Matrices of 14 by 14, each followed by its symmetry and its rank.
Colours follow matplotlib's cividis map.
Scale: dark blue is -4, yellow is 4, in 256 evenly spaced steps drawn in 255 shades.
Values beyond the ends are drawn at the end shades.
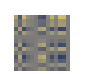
neither, rank one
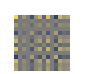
symmetric, rank one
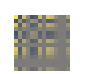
symmetric, rank one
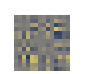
antisymmetric, rank two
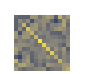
symmetric, full rank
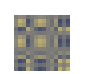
symmetric, rank one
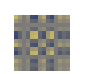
symmetric, rank one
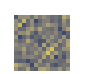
symmetric, full rank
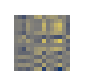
neither, rank two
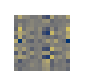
neither, rank two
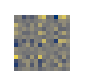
antisymmetric, rank two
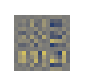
antisymmetric, rank two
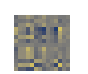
neither, rank two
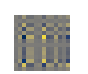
neither, rank one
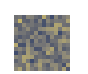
symmetric, full rank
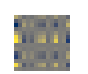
neither, rank one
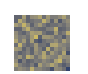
symmetric, full rank
